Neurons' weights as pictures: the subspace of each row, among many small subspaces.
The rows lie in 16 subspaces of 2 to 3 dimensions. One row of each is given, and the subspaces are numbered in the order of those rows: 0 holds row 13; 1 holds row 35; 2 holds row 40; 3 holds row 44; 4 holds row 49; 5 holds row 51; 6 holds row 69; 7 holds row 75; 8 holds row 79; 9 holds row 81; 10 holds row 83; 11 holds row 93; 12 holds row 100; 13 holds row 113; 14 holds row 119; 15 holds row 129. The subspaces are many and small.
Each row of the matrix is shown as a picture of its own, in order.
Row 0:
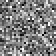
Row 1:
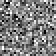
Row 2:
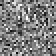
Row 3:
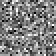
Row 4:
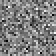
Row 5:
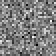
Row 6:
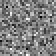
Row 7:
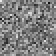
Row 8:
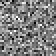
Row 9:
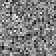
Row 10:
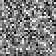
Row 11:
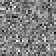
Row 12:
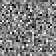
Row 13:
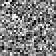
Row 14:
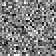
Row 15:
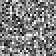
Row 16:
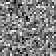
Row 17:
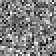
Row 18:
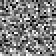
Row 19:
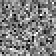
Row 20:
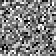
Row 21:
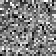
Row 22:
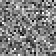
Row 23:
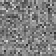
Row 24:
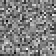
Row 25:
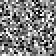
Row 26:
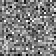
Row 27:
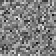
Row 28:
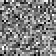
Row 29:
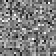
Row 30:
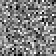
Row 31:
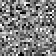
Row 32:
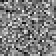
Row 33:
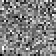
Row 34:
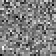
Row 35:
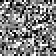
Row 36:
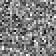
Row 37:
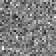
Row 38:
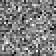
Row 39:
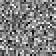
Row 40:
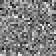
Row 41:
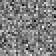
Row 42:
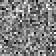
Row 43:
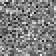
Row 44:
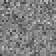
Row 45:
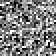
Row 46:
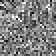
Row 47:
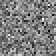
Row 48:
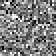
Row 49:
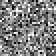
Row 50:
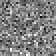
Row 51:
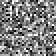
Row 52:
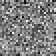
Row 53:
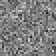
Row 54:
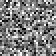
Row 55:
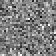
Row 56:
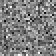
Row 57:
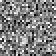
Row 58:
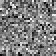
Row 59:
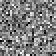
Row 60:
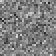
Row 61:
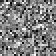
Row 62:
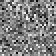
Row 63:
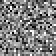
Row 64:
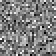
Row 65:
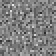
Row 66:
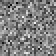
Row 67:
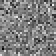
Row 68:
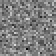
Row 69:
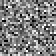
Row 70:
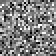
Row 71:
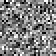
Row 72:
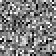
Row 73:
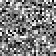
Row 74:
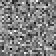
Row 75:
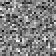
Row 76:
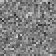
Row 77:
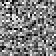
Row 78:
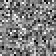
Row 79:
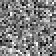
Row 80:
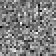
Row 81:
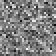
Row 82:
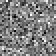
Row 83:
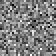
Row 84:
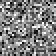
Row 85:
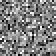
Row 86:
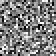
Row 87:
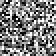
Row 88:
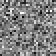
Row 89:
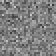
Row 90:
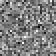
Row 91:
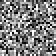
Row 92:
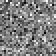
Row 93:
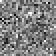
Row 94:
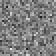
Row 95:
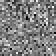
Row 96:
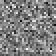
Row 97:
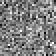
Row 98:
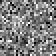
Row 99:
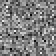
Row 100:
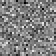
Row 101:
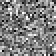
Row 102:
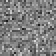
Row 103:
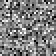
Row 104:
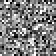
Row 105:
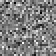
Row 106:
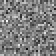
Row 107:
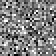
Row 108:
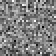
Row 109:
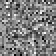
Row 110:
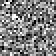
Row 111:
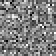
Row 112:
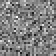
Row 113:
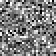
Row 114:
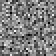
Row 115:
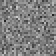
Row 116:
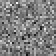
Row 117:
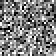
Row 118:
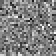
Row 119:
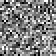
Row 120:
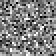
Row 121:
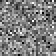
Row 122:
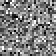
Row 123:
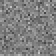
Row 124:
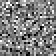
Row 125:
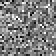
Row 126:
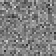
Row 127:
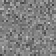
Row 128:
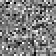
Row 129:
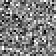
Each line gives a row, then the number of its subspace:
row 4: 6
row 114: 0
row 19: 9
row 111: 5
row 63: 9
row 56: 12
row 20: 1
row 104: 14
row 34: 3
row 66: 6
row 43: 4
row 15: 0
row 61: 1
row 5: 9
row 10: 9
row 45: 7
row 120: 6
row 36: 15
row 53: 4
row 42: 4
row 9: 0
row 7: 11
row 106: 11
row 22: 13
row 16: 7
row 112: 6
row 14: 12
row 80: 9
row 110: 0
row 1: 15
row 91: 10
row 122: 0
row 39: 10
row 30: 14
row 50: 6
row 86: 13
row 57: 8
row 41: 8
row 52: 12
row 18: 6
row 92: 2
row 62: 7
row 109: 14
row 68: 10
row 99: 15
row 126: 5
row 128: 1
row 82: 2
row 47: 1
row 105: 1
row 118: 2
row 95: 7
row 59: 10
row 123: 12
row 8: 4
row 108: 8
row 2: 7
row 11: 7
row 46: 4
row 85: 8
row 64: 8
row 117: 13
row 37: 15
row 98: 8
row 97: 7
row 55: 2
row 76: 11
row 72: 8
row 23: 5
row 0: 2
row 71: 14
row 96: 9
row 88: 12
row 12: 9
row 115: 14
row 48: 0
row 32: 4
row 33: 3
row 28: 14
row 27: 1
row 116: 6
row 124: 6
